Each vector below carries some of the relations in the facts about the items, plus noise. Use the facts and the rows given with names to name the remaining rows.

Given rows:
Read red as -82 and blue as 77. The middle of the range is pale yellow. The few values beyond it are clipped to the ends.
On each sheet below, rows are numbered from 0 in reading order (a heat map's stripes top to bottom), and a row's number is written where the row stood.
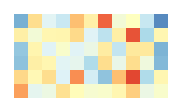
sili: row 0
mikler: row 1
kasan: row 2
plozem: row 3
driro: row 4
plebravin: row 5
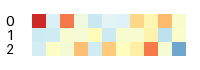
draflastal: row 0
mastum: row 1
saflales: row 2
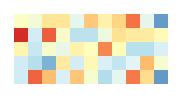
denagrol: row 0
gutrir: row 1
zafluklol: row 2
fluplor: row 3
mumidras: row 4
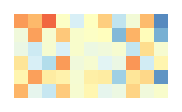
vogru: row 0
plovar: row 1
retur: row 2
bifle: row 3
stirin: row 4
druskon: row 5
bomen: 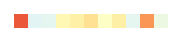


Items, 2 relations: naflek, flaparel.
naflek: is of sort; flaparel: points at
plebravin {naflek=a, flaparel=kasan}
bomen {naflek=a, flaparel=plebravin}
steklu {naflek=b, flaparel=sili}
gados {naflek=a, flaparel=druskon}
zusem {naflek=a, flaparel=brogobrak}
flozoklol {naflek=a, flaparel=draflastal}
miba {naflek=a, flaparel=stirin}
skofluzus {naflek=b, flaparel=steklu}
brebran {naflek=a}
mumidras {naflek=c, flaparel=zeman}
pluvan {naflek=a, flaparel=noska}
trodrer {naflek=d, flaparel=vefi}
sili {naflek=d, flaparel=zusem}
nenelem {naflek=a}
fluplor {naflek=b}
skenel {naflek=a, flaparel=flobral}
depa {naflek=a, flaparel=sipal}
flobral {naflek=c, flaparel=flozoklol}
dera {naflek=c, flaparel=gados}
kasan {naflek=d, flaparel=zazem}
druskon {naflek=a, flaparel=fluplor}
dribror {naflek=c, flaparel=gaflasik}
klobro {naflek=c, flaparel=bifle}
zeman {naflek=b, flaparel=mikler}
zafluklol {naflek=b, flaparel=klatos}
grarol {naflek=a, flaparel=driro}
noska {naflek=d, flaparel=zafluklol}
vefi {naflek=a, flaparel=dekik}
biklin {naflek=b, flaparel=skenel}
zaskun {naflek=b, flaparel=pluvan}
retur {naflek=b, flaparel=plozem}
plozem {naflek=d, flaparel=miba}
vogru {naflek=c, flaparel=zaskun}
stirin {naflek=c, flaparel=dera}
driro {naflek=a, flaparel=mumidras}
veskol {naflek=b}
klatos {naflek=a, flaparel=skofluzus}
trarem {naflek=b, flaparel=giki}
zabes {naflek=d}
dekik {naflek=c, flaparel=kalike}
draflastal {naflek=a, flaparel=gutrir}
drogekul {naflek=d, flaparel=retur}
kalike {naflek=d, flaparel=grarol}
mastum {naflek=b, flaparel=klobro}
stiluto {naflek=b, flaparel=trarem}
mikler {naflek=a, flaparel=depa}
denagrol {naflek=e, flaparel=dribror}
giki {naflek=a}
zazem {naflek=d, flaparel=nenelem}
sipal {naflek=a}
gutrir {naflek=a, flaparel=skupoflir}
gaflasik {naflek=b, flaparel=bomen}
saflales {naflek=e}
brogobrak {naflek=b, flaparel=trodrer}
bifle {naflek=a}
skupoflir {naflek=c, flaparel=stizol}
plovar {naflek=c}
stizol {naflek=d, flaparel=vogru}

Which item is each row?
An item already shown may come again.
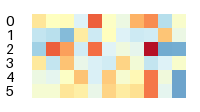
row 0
vefi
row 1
fluplor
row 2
dekik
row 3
zaskun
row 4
saflales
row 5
denagrol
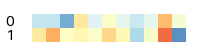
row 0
fluplor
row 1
dera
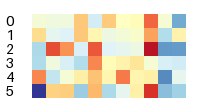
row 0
saflales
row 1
brebran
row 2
dekik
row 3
brogobrak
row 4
klatos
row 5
kalike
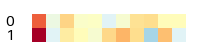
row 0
skenel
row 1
pluvan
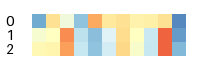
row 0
trodrer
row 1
stizol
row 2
stizol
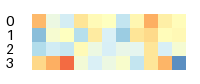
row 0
depa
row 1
zeman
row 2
veskol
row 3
flobral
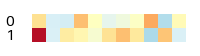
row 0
brebran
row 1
pluvan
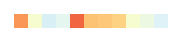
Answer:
zusem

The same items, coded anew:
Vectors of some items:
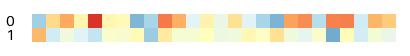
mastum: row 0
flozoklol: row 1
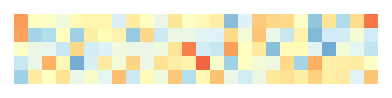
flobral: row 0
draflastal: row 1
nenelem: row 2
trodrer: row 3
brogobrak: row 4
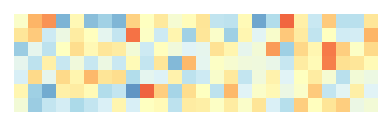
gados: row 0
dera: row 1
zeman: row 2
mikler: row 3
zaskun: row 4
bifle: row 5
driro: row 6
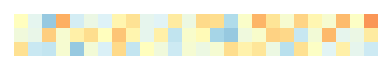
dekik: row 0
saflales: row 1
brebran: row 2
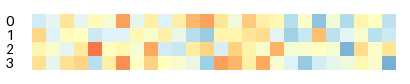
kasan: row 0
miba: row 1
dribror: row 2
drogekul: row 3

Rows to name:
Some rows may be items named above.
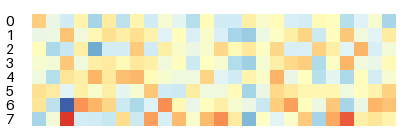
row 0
pluvan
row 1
saflales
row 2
vefi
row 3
saflales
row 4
denagrol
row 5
plovar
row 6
klobro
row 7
kalike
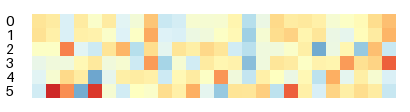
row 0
plovar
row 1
plovar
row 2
stizol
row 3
mumidras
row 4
sili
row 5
trarem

